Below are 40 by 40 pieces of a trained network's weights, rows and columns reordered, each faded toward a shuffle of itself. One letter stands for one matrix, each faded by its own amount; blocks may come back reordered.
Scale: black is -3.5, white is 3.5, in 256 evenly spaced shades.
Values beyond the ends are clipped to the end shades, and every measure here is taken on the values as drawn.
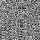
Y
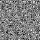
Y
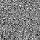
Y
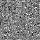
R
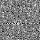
Y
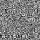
Y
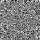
Y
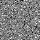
R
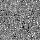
R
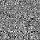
Y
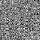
Y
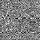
Y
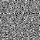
Y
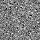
R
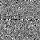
Y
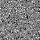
R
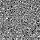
R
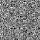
Y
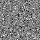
R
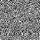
Y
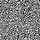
R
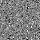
R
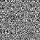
Y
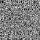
Y
